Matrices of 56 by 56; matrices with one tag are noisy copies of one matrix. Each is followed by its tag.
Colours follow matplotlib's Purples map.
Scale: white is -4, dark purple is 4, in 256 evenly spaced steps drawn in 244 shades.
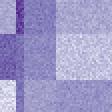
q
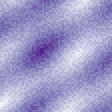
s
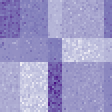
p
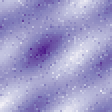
s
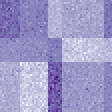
p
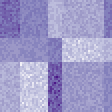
p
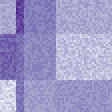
q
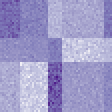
p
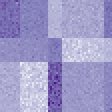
p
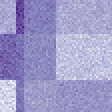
q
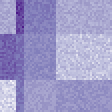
q
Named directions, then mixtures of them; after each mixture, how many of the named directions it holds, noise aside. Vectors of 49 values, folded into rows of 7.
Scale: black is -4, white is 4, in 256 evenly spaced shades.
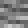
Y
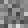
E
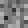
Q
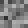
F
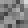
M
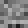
two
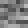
three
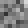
one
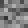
two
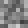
three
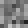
three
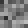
one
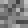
three
